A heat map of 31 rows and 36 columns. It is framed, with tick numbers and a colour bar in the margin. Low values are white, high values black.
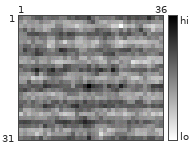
Slope: none. Average level on the scale: 50%. Stripes: horizontal, repeating 7 times. Grain: streaks across.
